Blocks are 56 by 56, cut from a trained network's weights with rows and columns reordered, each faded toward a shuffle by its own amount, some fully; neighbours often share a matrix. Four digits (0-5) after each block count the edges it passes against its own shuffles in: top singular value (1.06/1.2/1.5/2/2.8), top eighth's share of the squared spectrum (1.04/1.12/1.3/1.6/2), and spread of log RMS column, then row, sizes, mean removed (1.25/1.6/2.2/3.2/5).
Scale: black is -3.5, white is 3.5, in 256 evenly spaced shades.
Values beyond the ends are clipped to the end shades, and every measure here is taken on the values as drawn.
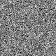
0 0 0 0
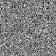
2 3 1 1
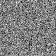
0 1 0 0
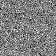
0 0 0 0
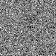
1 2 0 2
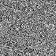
1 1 0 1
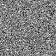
0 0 0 0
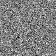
0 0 0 0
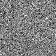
0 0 0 0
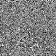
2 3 0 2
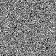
2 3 0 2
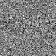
2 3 0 2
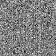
2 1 0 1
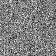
1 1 0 1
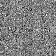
1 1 0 1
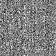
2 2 1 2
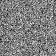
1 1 0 0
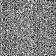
2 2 0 1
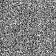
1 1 0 1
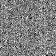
1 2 0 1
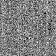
2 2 0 1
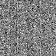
1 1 0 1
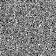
1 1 0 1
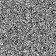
0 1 0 0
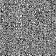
2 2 0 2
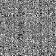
2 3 0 2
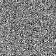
1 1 0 1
